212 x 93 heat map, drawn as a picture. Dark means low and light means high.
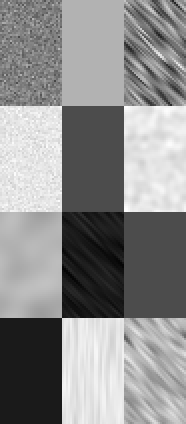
The table splits into 4 rows of 3 panels. Panel 1,1: middling, fine-grained. Panel 1,2: high, flat. Panel 1,3: middling, slanting down to the right, strong in contrast. Panel 2,1: very high, fine-grained, faint in contrast. Panel 2,2: low, flat. Panel 2,3: very high, blotchy, faint in contrast. Panel 3,1: high, smooth, faint in contrast. Panel 3,2: very low, slanting down to the right, faint in contrast. Panel 3,3: low, flat. Panel 4,1: very low, flat. Panel 4,2: very high, streaked downward, faint in contrast. Panel 4,3: high, slanting down to the right.
